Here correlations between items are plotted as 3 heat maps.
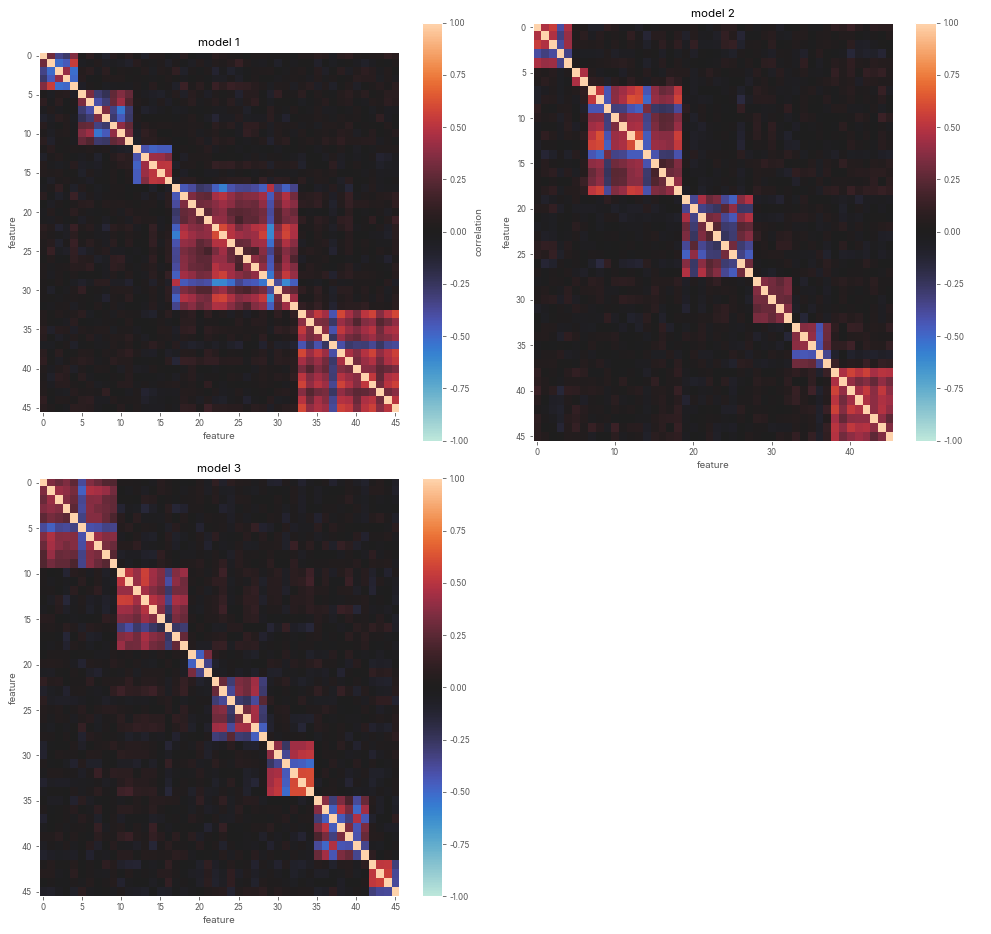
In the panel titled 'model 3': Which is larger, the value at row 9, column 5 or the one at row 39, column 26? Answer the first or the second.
the second
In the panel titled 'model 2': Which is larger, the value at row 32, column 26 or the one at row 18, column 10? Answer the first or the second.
the second
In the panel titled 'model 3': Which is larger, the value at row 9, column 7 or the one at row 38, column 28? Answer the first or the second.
the first
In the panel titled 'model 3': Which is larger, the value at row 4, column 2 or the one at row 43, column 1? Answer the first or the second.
the first
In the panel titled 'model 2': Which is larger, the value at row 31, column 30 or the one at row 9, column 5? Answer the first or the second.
the first
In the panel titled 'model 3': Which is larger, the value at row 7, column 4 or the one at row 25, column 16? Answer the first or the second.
the first
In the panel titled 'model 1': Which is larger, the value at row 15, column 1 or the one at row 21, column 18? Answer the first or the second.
the second
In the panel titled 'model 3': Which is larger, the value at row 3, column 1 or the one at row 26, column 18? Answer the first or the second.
the first
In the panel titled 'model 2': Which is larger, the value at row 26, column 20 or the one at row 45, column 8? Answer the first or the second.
the second
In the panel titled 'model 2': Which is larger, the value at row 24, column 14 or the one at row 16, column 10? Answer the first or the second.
the second
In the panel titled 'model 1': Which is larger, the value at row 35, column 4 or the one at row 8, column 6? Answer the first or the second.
the first
